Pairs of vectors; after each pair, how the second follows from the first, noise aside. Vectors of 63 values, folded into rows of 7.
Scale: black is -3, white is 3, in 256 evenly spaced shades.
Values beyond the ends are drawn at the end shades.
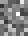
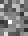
reversed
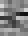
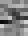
reversed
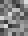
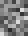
reversed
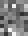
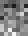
sign-scrambled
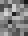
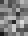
reversed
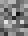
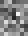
sign-scrambled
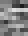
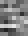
reversed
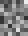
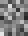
reversed
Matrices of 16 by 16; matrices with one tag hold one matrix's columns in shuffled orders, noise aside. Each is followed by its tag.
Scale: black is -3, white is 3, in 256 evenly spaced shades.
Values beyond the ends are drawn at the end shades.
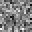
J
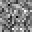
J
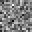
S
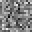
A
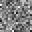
S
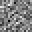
S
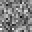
J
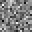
S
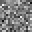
S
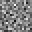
S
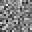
S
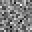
S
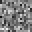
J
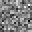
S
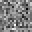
A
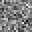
S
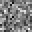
J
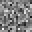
J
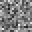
A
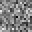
J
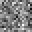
A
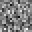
J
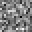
J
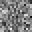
J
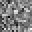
J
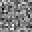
A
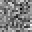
A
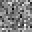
A
